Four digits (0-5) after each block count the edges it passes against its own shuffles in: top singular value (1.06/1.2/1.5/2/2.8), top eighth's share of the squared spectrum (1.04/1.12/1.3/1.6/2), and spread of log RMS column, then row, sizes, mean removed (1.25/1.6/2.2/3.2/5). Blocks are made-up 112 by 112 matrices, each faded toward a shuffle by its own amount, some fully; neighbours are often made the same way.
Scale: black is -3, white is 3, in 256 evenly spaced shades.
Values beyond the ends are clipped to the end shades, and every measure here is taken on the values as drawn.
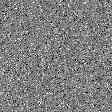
0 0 0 0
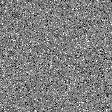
0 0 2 0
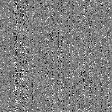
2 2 4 0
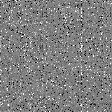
3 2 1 0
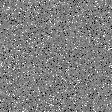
0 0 0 0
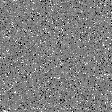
2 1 1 0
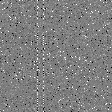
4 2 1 0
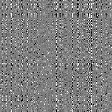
5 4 4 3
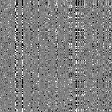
5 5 4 2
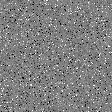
0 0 0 0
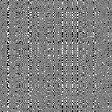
5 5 4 3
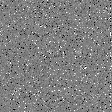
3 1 1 0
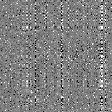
5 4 3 2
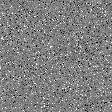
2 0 0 0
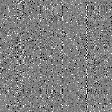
4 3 3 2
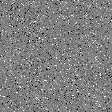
2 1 0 0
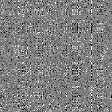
5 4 3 2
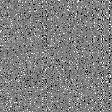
4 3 2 1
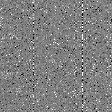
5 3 2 1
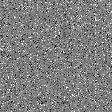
3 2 1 0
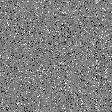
3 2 1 0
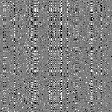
5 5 4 3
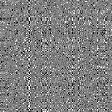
5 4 3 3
